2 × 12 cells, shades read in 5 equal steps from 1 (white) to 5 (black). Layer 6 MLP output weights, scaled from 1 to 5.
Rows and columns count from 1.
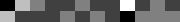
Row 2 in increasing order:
2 3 3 3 3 3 4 4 4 4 4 5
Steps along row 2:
up same same down up down up up down same same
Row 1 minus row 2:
3 -2 -1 0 1 -1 1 0 -4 1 0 1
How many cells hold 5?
2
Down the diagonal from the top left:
5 4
